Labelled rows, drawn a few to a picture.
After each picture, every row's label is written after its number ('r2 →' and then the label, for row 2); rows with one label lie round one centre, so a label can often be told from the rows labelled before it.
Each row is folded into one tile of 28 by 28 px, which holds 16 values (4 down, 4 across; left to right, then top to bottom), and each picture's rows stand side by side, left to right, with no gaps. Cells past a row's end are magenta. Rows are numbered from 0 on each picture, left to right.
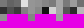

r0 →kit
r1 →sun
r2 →sun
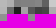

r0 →sun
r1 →kit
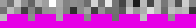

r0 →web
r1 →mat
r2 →sun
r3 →mat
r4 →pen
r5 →web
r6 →web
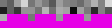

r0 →kit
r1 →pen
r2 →sun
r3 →mat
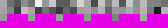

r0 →sun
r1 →mat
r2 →kit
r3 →web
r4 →web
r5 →sun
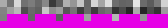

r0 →web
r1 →pen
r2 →mat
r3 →mat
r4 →kit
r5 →kit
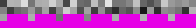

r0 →mat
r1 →mat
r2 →web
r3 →mat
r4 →kit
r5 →kit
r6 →sun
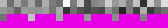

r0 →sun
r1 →web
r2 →mat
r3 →kit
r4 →mat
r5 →mat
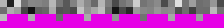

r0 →web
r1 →kit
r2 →kit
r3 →web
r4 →kit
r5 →pen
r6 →mat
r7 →pen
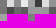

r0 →mat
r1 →web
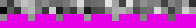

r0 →kit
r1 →sun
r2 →kit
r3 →kit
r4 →web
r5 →pen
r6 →pen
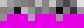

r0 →sun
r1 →mat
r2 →kit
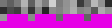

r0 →kit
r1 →kit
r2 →pen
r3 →pen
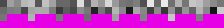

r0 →mat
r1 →web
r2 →kit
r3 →mat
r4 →sun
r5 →mat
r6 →mat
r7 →sun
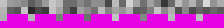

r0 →sun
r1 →kit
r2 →sun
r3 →pen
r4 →web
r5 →pen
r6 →mat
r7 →mat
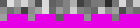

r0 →mat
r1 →web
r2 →pen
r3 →pen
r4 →mat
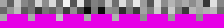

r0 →web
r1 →mat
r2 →mat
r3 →kit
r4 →mat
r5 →web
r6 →sun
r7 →web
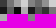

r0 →kit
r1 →kit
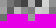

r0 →pen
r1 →web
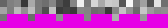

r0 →pen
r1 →sun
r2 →kit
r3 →mat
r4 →web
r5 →web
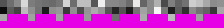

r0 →kit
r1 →sun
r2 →mat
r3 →web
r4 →kit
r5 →pen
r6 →kit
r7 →sun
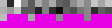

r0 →web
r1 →mat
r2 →kit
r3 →mat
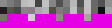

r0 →kit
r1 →web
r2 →pen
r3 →sun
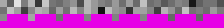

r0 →web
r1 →web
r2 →pen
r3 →sun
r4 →sun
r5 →sun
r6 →pen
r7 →pen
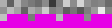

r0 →web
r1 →pen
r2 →mat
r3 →pen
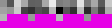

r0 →web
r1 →kit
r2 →kit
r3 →kit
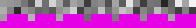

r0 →sun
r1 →mat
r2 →web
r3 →pen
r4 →web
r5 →pen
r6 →mat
